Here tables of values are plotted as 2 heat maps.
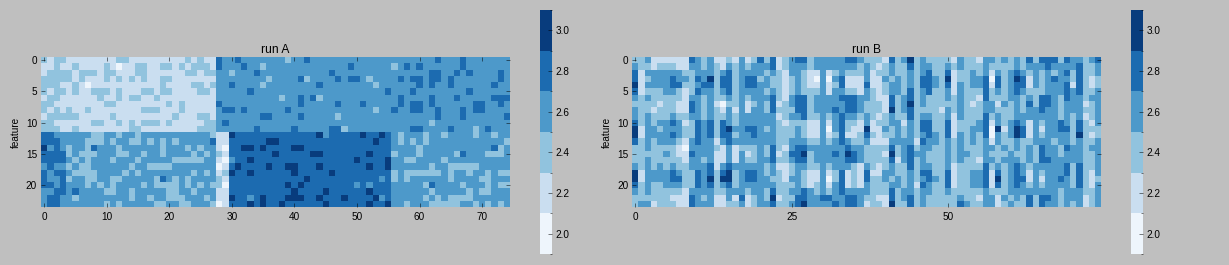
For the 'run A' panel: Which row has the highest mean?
14
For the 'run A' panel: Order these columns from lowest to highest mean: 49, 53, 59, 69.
69, 59, 53, 49
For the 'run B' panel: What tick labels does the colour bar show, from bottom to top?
2.0, 2.2, 2.4, 2.6, 2.8, 3.0
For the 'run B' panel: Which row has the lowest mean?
7
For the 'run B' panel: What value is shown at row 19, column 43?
2.4
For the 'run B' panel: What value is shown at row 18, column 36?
2.2
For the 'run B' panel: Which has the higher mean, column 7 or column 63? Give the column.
63
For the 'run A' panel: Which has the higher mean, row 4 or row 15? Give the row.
15
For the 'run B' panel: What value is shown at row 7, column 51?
2.4
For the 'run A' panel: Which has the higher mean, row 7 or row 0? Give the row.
7
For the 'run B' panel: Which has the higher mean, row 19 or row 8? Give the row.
19
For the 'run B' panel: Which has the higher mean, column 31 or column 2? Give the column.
2
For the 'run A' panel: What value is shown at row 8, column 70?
2.8
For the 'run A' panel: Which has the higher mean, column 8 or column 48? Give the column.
48
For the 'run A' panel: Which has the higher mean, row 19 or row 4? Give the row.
19
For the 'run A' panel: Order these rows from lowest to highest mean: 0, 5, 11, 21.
0, 11, 5, 21
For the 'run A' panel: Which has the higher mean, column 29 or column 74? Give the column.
74
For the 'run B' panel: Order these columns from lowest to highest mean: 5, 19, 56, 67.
5, 19, 67, 56
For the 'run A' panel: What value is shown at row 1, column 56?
2.4
